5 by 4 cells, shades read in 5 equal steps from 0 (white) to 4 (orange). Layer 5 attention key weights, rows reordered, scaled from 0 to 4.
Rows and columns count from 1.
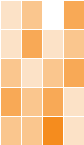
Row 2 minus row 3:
-1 2 -1 -1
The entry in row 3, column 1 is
2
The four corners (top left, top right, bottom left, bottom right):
1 3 2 1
